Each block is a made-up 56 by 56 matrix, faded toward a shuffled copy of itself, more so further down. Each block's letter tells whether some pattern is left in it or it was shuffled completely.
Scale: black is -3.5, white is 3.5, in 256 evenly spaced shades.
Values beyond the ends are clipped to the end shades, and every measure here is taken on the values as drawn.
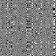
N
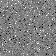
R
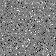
R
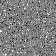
R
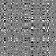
N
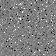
R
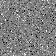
R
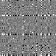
N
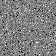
R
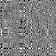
N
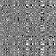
N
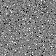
R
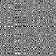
N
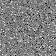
R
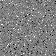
R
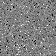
R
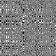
N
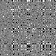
N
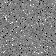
R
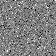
R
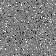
R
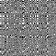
N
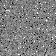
R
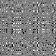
N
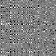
N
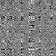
N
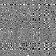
N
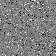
R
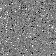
R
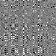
N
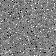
R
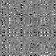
N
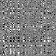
N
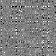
N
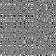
N
